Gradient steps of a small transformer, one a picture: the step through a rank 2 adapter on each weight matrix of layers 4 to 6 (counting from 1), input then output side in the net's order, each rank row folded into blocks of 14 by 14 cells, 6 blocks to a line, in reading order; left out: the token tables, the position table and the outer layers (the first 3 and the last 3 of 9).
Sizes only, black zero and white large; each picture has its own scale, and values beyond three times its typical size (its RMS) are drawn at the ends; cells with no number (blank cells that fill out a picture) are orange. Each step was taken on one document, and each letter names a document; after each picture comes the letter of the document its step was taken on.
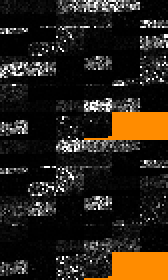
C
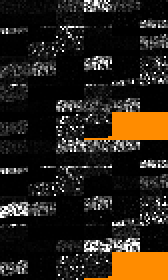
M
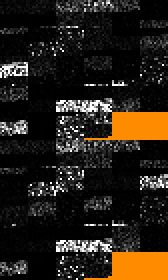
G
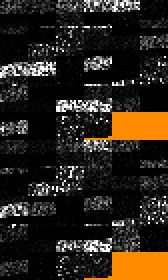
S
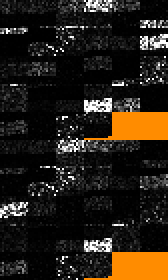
C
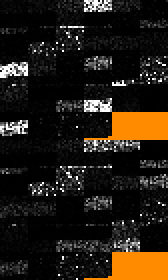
M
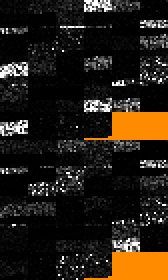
M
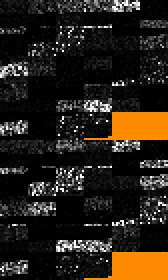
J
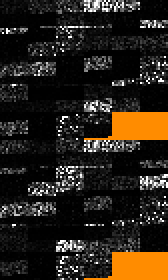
S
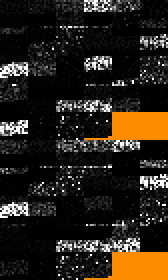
M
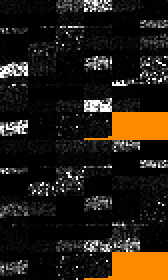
M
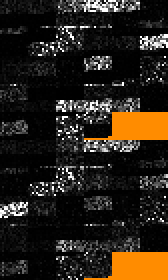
C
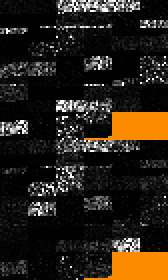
C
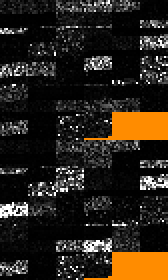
G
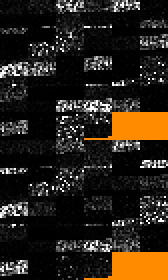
S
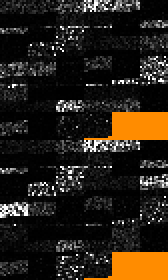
J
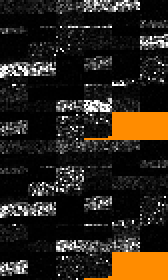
J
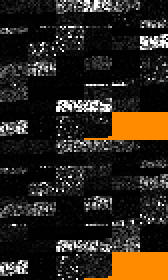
S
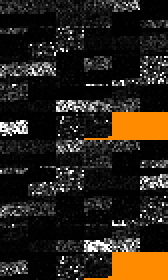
G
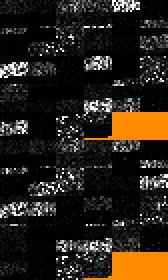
C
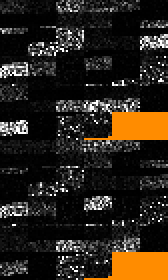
G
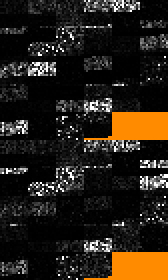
C
